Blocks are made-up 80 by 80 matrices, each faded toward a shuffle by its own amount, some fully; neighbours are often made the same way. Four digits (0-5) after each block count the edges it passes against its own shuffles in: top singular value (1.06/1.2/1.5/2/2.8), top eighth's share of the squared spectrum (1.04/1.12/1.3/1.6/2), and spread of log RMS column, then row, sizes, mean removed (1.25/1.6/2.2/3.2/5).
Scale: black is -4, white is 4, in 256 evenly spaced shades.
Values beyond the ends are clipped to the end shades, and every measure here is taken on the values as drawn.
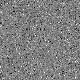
0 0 0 0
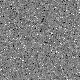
0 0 0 0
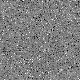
2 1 0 0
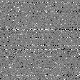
3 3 0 3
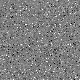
1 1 0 1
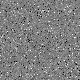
0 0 0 0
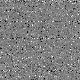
2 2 0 2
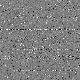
3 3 0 2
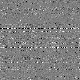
3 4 0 3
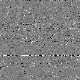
3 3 0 3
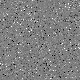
0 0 0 0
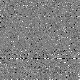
3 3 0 2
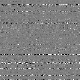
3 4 0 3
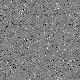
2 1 0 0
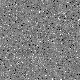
0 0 0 0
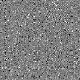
4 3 2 1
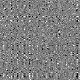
4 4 2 2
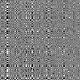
5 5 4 3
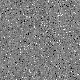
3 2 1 0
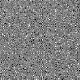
4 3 2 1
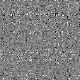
2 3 2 3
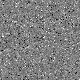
0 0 0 0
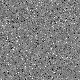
0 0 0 0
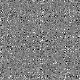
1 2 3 3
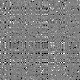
5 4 2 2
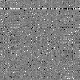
4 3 1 2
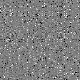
4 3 1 1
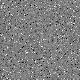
2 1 0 0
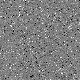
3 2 0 0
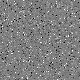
2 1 0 0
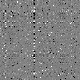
4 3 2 1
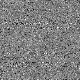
1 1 0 3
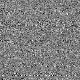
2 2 0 3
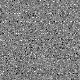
1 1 0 2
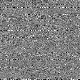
2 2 0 3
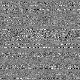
2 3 0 4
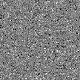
3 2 1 1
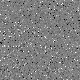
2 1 0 0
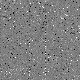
3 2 1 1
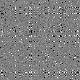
4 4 2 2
